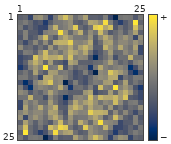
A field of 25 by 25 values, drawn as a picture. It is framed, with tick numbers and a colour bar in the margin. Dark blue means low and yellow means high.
Symmetry: a half turn. Odd rows or columns: none. Average level on the scale: 50%. Histogram: bell-shaped. Slope: none.
